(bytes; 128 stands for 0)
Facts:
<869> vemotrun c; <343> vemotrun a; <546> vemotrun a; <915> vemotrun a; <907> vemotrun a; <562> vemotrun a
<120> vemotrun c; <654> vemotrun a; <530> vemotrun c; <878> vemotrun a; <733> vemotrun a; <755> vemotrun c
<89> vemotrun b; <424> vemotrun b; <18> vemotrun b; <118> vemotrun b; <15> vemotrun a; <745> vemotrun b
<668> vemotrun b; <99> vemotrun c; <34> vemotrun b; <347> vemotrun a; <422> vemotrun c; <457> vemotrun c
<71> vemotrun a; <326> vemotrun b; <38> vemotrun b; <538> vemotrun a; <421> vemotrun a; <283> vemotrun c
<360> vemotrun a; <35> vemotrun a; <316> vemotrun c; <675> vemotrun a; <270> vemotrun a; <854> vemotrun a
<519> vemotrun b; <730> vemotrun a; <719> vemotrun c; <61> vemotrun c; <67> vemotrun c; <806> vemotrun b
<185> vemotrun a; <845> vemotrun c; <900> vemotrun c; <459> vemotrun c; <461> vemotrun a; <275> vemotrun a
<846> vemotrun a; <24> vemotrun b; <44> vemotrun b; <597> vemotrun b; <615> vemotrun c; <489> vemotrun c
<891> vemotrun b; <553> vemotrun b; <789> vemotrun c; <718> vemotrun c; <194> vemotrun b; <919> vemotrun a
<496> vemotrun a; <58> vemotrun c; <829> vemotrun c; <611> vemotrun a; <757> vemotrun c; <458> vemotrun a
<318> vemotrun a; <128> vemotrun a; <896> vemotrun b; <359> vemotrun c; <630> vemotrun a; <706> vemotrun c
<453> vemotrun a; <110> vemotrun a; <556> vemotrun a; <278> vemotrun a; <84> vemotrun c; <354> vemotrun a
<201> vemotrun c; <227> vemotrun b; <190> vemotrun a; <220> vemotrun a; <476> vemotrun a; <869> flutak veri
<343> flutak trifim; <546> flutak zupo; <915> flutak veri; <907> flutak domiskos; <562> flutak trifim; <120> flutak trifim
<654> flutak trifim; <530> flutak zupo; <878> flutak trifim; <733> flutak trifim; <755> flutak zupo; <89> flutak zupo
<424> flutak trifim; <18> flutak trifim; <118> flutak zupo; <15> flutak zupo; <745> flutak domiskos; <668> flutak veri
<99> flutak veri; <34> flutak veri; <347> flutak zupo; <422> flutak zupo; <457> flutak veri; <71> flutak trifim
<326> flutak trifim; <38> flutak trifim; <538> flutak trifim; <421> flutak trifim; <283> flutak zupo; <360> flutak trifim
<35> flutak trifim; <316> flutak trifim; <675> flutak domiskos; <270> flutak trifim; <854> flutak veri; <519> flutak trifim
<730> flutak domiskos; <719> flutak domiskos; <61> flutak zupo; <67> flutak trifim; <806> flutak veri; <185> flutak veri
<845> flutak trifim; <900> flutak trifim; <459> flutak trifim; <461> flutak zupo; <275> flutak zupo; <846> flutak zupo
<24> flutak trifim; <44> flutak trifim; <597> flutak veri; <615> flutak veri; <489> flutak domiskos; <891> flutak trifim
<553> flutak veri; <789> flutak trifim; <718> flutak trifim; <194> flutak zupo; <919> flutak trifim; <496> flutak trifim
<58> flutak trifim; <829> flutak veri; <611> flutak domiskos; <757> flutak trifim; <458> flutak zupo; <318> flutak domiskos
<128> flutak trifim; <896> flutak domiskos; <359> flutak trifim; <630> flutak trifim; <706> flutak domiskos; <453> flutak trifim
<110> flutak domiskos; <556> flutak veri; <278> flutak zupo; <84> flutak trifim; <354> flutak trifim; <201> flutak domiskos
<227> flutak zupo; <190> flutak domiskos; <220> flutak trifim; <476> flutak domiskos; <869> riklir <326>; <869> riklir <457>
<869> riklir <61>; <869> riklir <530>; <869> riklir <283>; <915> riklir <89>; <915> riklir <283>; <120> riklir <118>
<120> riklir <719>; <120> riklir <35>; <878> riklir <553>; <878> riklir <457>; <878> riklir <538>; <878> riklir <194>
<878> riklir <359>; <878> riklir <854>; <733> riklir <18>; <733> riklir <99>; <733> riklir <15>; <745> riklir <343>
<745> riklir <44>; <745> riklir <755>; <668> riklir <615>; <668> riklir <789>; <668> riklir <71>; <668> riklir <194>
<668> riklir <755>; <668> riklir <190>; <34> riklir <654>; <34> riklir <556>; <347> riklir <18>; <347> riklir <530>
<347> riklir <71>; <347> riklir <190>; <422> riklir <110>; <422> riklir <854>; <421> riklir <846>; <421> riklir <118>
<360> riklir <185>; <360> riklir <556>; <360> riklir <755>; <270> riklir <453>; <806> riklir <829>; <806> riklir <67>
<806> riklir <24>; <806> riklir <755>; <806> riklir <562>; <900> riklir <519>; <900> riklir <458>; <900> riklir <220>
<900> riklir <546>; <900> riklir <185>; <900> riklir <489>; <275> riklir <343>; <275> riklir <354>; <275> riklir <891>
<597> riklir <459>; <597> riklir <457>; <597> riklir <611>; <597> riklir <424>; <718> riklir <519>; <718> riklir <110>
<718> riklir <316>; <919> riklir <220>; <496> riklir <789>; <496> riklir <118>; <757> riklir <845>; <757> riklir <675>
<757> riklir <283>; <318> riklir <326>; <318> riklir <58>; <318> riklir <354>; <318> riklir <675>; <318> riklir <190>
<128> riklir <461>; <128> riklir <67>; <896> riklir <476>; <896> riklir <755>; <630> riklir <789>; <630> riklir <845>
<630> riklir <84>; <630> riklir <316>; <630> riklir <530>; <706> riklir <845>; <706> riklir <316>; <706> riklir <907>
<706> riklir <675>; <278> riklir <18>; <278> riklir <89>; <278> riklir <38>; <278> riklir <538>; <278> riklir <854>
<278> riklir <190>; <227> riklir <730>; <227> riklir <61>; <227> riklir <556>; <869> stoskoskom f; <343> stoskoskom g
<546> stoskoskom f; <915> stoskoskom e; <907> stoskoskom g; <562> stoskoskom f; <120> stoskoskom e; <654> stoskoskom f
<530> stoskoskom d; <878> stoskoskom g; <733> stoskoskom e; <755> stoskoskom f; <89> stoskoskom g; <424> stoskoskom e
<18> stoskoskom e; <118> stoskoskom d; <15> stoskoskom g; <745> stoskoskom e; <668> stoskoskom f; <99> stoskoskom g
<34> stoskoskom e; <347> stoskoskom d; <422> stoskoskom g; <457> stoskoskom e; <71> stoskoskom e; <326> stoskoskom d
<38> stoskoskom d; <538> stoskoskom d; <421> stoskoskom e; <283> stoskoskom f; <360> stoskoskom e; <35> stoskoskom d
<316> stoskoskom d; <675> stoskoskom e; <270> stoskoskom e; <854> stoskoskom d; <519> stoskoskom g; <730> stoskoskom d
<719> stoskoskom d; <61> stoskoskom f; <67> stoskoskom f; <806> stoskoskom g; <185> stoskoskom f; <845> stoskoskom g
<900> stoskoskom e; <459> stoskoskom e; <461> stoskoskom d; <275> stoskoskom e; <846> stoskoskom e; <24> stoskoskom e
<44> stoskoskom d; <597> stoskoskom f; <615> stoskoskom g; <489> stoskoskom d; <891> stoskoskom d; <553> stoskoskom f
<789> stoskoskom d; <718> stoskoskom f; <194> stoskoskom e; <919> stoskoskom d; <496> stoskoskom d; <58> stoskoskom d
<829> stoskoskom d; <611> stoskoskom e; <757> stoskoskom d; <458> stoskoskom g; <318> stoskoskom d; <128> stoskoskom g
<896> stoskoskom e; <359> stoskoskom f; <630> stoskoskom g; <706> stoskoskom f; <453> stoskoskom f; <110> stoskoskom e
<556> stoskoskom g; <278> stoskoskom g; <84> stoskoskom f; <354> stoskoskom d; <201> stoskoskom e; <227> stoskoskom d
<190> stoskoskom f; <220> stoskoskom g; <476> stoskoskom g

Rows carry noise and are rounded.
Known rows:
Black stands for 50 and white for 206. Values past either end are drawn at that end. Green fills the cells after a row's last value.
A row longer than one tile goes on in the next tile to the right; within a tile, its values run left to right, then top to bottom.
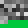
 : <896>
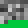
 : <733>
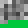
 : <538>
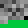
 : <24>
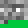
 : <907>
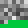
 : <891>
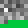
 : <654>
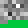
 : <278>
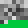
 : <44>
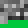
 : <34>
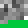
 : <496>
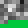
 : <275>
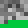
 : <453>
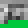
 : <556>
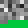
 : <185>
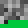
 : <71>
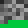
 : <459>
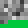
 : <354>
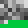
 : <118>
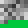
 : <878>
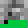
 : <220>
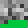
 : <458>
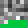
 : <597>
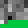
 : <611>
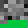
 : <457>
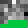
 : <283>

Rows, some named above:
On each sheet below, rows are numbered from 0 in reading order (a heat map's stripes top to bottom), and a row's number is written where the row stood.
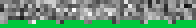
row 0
<34>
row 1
<118>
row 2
<907>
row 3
<128>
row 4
<422>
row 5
<869>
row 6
<546>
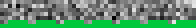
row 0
<755>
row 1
<34>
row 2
<326>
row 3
<854>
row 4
<719>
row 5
<34>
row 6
<118>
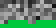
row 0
<270>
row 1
<459>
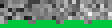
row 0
<424>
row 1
<201>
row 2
<354>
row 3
<630>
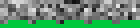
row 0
<89>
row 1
<458>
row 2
<900>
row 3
<519>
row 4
<615>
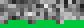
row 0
<360>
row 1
<99>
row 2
<869>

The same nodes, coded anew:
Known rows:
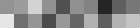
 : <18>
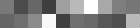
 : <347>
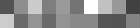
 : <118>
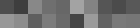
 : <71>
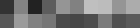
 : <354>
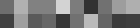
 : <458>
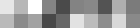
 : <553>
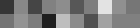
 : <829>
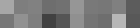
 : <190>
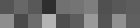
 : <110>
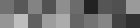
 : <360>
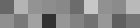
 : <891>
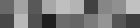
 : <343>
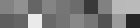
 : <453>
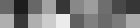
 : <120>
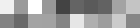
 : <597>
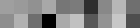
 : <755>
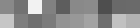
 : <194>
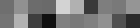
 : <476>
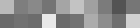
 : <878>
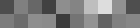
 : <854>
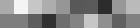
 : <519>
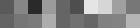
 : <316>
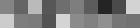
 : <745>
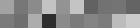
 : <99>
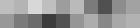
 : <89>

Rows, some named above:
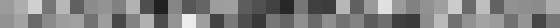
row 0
<227>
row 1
<421>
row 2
<461>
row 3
<227>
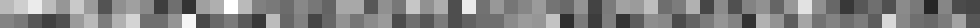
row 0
<89>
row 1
<347>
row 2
<128>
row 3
<845>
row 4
<907>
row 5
<829>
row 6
<611>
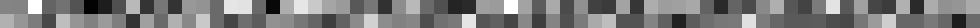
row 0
<34>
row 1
<719>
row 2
<519>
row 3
<318>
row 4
<919>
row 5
<275>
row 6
<919>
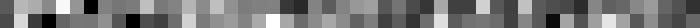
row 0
<556>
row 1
<422>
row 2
<846>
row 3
<730>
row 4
<421>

